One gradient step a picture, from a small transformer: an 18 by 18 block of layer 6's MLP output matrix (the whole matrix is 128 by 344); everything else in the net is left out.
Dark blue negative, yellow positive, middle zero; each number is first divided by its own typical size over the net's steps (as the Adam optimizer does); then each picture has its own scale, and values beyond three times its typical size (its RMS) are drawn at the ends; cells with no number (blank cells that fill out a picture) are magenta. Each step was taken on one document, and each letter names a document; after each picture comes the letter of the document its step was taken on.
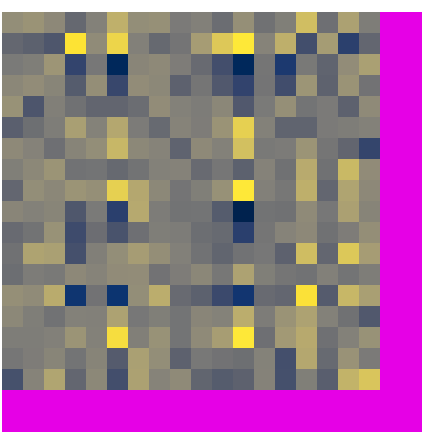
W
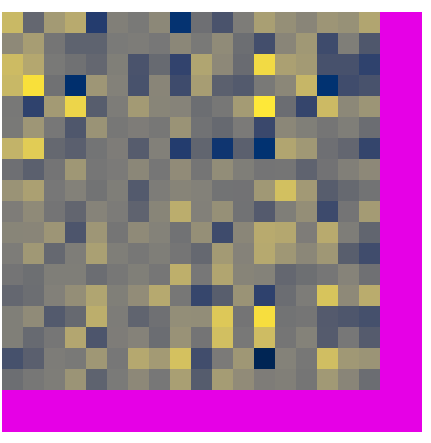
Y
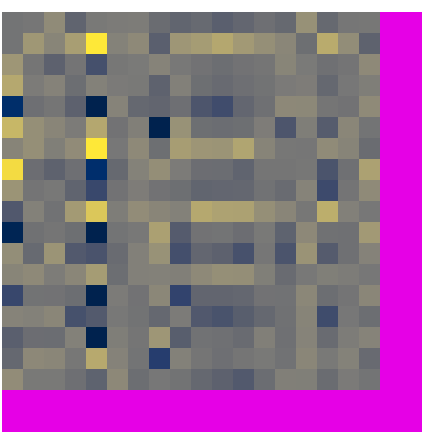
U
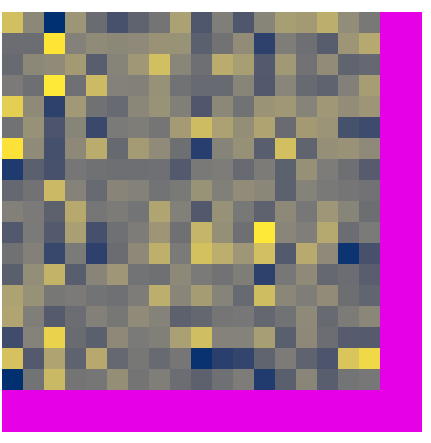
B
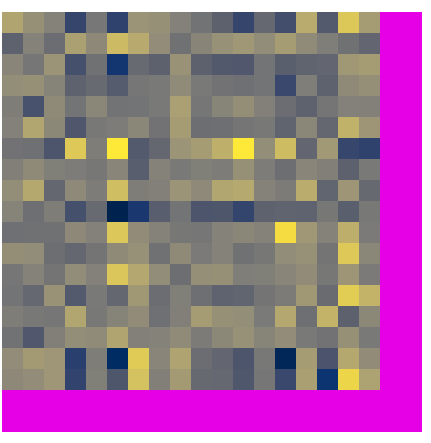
W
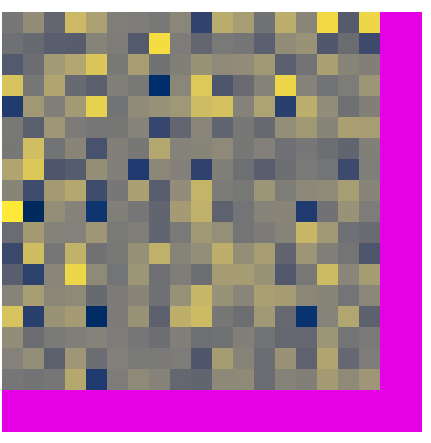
Y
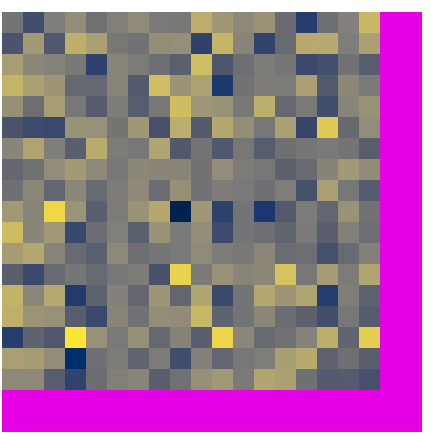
Y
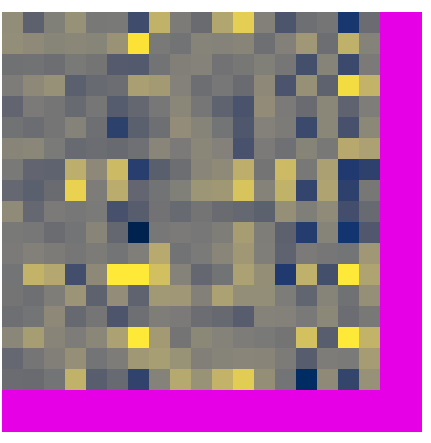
W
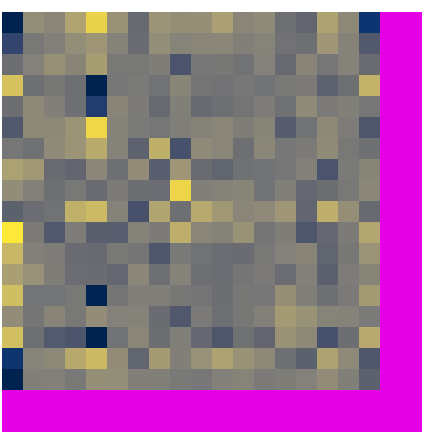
U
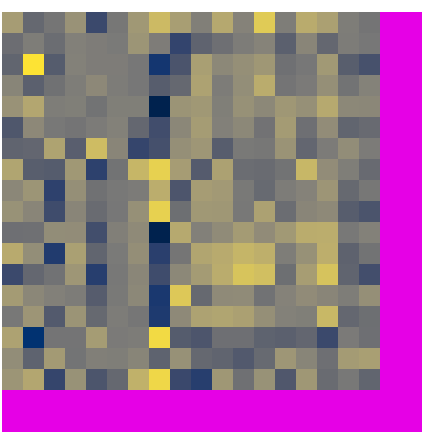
B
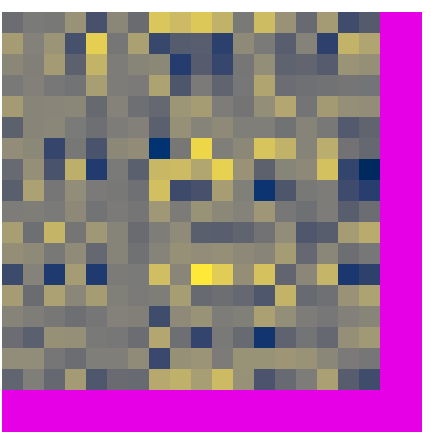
B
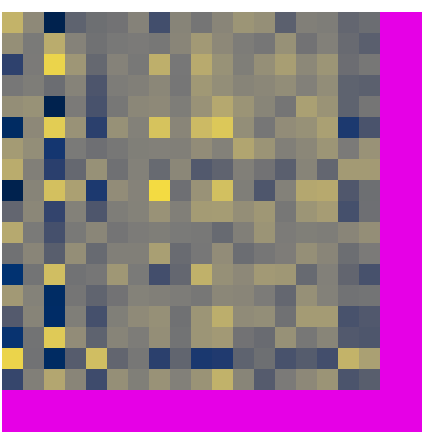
B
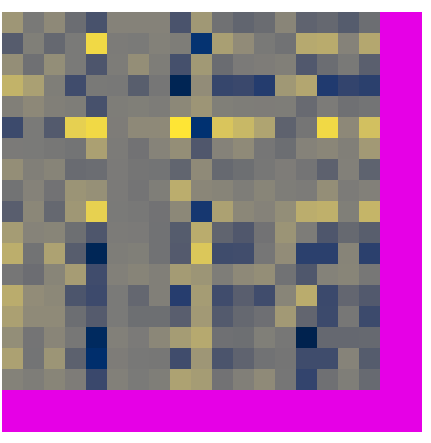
Y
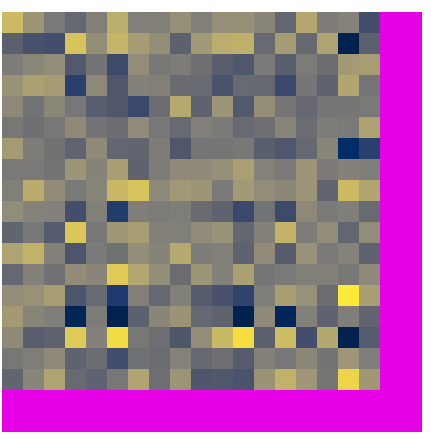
W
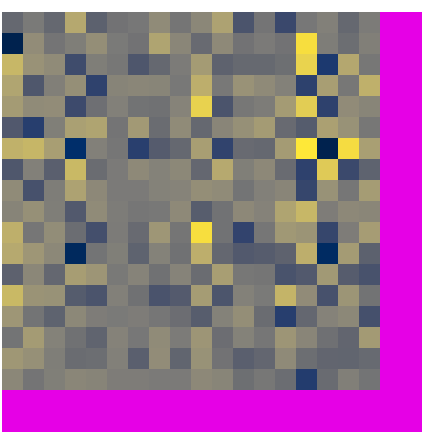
Y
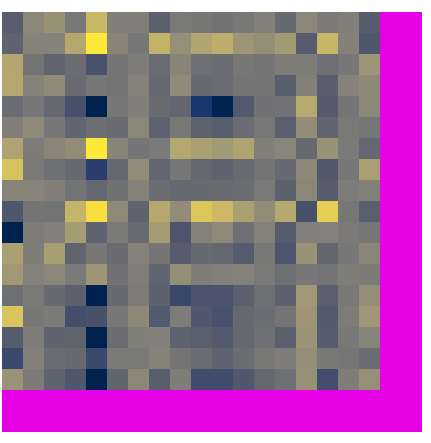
U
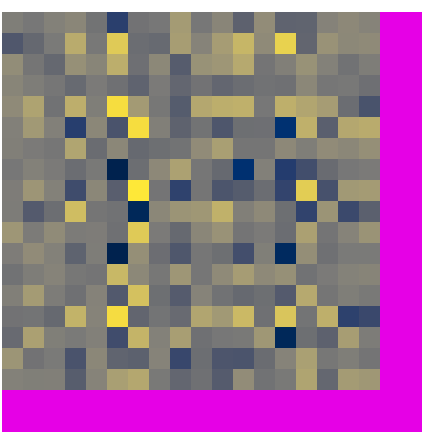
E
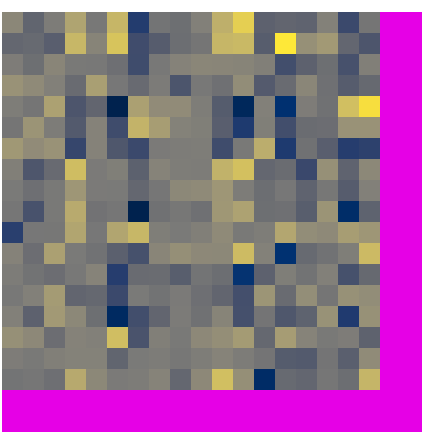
W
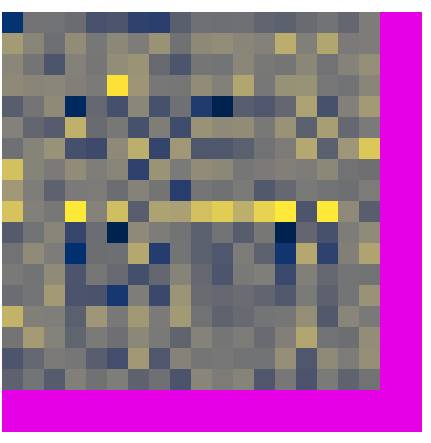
E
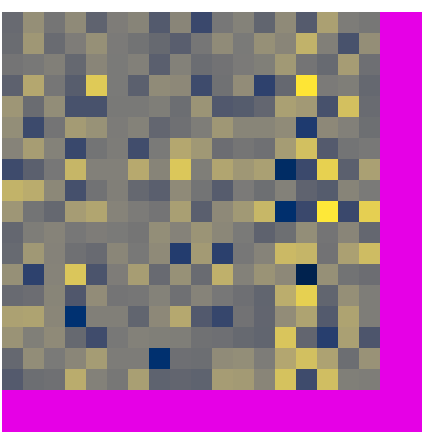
Y
